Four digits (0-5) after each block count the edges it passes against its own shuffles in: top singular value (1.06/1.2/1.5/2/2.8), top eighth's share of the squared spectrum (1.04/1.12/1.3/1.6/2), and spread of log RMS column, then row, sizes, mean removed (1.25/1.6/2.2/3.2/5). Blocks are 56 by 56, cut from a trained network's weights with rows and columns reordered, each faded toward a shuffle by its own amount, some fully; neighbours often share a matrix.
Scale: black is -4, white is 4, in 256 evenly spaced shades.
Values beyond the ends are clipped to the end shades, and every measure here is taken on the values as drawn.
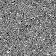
1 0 0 0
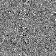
2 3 2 1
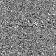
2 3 1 1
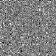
2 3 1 2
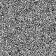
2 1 0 0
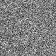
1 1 0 0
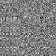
4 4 1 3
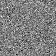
0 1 0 0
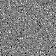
2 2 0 1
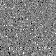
2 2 0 1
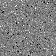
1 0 0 0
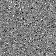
0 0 0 0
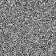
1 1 0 0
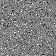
2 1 0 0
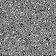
2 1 0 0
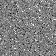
1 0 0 0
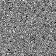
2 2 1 0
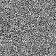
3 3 1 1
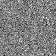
2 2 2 0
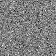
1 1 0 0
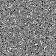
0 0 0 0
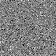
2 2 0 1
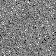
0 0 0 0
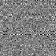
4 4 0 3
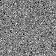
0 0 0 0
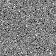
0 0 0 0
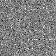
2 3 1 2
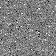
0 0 0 0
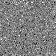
2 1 0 1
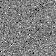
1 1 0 0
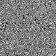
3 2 0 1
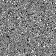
0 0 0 0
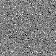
3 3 0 1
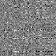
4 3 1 2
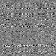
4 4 1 3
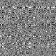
4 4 1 3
